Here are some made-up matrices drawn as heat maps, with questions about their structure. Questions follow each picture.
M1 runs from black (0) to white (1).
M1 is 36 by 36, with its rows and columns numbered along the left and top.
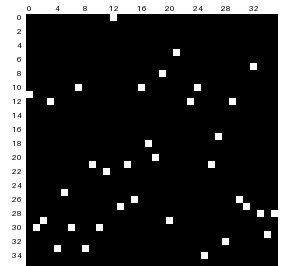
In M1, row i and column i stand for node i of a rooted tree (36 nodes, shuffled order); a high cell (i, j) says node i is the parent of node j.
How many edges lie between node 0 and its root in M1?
2
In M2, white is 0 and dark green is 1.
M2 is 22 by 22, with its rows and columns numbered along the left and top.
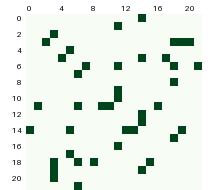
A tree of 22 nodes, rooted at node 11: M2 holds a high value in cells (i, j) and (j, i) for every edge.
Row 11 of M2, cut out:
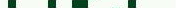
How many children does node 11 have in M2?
5
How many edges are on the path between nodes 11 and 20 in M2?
4
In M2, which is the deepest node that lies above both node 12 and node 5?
14
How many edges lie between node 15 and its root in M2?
3
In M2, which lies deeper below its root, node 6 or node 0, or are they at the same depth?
node 0
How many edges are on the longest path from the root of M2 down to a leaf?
7
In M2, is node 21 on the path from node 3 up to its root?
no
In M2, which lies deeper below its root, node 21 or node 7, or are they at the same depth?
the same depth
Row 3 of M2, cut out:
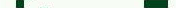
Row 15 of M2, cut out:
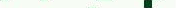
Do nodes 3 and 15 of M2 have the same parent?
yes
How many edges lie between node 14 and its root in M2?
5
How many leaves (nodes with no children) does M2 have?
15
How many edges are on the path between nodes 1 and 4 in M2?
8
